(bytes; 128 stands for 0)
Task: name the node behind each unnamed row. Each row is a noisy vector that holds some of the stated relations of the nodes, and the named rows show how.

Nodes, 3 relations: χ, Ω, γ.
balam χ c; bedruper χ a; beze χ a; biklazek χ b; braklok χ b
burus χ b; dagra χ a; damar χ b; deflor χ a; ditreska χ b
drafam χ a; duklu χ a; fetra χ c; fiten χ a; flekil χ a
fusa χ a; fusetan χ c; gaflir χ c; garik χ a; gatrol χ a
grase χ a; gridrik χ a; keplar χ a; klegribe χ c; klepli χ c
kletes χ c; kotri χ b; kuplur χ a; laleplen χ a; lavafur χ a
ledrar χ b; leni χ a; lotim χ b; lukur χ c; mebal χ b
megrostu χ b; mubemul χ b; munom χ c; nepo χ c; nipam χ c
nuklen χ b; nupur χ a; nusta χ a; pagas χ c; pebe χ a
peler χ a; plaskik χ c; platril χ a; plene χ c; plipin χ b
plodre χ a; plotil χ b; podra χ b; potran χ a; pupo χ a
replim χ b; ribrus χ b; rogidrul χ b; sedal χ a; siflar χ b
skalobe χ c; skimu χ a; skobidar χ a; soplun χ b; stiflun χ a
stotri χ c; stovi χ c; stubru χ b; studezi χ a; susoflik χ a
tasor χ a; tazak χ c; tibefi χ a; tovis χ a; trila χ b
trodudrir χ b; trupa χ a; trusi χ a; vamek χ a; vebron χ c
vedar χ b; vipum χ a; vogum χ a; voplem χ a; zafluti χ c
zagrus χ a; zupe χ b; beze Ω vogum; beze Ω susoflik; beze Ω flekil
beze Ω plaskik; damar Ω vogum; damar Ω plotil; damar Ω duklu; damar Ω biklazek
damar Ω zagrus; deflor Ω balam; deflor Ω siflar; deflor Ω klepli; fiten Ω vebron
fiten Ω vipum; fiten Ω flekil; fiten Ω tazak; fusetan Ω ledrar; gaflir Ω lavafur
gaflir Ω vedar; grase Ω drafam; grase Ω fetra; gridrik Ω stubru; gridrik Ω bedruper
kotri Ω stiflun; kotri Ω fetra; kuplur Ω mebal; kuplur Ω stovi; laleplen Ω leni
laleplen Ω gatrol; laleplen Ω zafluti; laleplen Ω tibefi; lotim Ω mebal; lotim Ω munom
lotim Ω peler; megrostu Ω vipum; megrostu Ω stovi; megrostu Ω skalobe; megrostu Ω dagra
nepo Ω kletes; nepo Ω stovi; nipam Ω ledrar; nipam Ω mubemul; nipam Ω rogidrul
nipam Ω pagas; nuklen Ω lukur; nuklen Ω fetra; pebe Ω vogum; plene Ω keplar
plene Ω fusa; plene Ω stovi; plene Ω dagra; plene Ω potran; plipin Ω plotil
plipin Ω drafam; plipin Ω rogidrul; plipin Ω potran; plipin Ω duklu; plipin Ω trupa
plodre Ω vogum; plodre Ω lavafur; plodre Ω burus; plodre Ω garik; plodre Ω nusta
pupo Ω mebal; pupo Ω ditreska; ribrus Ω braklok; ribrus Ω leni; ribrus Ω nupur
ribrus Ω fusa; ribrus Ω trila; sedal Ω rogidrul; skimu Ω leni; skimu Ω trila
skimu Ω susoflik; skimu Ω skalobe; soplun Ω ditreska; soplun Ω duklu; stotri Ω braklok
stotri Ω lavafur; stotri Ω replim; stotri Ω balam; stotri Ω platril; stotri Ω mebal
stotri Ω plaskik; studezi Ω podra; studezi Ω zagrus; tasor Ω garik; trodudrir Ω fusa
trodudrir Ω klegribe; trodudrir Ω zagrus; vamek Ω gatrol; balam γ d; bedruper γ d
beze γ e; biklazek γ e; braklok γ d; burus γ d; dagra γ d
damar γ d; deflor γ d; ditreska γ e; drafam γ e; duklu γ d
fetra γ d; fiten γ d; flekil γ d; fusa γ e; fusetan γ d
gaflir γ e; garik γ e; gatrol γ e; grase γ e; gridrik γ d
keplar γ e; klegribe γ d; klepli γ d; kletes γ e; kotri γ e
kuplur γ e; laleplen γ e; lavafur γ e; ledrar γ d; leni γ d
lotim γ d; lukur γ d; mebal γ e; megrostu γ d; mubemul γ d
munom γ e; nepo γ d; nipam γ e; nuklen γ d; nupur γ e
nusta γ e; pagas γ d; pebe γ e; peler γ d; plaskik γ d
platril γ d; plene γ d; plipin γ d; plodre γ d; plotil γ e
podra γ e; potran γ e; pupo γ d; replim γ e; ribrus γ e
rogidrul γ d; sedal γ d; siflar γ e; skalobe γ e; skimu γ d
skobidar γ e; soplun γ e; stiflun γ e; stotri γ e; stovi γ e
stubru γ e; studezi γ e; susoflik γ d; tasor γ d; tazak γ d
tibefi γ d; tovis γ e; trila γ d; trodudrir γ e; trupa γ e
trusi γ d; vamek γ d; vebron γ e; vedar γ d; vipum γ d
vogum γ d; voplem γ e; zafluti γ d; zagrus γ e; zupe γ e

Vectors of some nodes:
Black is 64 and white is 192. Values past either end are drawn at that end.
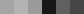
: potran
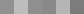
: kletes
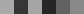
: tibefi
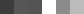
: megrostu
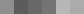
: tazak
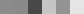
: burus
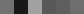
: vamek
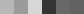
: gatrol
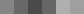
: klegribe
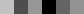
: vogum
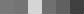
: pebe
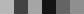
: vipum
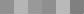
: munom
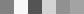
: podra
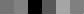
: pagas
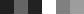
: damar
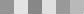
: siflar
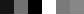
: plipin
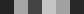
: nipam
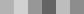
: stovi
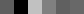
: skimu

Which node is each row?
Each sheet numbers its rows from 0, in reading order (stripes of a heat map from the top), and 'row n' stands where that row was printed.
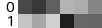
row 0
nepo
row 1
fusa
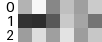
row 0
mebal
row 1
plene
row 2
replim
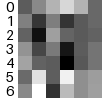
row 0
gaflir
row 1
trusi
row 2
pupo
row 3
bedruper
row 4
duklu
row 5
zupe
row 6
plotil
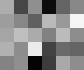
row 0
dagra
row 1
braklok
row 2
skalobe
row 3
nupur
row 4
fetra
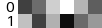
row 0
stotri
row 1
leni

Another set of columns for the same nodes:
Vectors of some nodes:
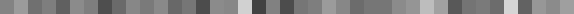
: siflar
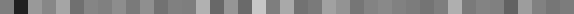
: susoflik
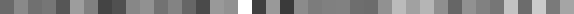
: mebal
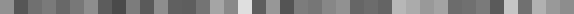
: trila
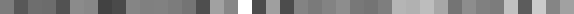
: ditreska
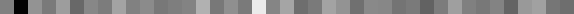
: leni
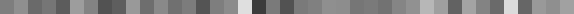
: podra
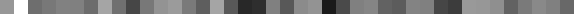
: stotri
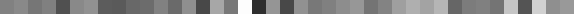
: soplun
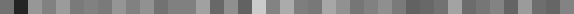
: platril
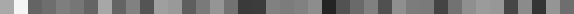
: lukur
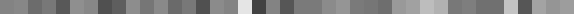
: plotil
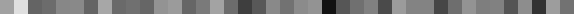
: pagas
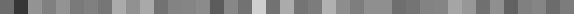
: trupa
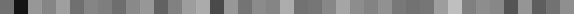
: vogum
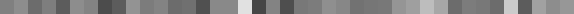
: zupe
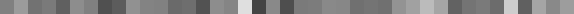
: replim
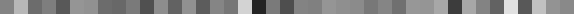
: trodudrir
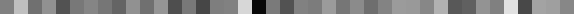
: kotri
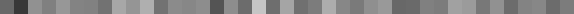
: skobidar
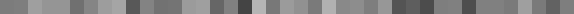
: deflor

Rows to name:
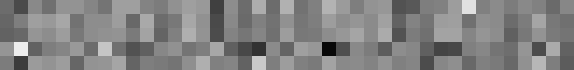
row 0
zagrus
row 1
beze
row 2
pebe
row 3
fusetan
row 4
skimu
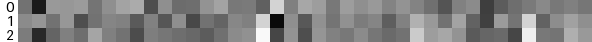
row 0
sedal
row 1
nuklen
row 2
ledrar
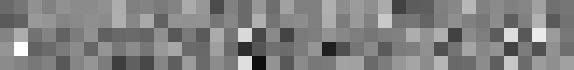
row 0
studezi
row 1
kuplur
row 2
ribrus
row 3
kletes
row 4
damar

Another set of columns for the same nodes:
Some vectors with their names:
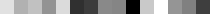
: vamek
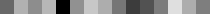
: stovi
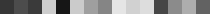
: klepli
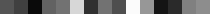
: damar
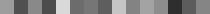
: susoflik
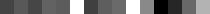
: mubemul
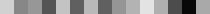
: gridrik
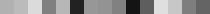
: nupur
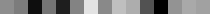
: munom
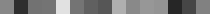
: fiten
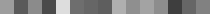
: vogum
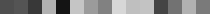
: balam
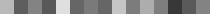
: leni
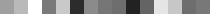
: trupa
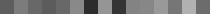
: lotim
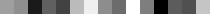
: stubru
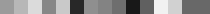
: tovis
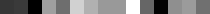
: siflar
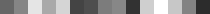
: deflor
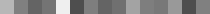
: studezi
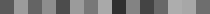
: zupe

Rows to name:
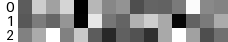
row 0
nipam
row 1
pagas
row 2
sedal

